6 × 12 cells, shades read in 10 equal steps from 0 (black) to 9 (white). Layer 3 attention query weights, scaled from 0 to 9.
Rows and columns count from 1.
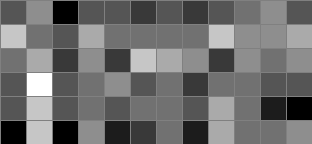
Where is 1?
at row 5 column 11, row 6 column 5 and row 6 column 8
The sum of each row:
36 59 53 47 42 39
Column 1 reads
3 7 4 3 3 0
